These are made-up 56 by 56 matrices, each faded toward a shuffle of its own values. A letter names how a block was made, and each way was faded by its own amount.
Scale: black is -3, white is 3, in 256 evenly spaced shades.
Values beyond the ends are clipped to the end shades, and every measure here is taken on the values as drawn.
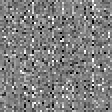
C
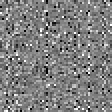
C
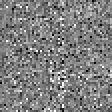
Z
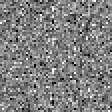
Z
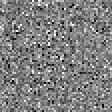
Z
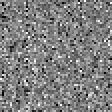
Z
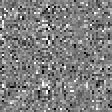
C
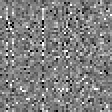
C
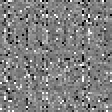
C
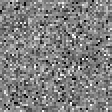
Z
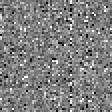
Z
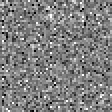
Z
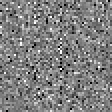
Z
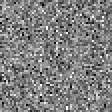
Z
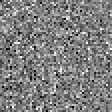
Z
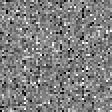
Z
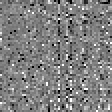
C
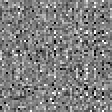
C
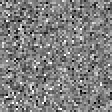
Z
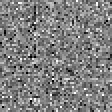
Z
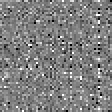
C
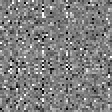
C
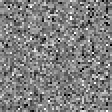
Z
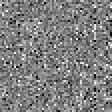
Z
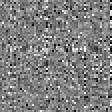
C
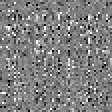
C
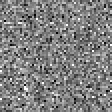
Z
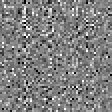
C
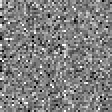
Z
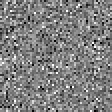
Z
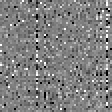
C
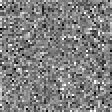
Z
